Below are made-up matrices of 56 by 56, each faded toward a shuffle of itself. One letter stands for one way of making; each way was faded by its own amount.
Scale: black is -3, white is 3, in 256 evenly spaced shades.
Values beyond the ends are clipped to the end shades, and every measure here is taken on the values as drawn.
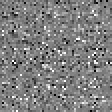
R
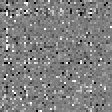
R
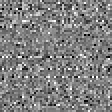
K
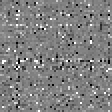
R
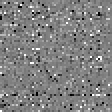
R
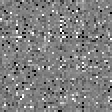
R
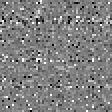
R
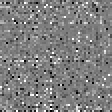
R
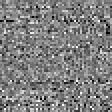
K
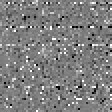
R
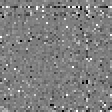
R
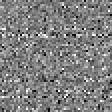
K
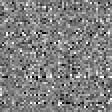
K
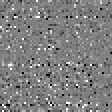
R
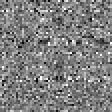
K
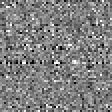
K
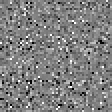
R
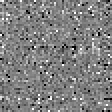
R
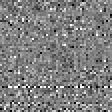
K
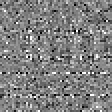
K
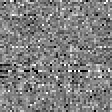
K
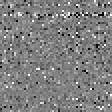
R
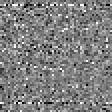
K
